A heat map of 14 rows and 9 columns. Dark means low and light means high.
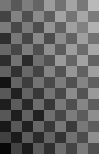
Ninth with the highest average: top right. Slope: up to the top right. Ninth with the lowest average: bottom left. Grain: checkered.
